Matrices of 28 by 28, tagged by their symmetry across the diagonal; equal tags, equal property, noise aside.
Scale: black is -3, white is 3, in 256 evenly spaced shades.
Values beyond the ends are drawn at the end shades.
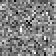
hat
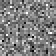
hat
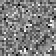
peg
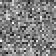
hat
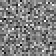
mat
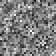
peg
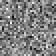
hat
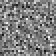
mat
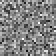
peg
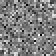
peg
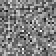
mat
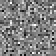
mat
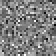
mat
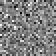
mat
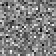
hat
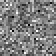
hat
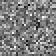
hat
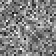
peg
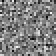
mat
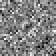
peg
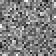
peg
